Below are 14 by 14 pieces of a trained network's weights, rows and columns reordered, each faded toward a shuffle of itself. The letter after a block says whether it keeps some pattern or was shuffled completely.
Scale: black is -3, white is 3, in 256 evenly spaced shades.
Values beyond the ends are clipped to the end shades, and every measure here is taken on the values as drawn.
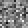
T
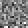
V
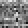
V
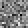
T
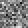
T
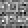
V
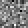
T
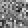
T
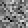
T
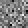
T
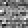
V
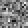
T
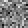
T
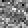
T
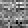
V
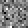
T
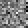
V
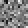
V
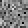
T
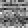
V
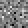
T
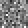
T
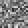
T
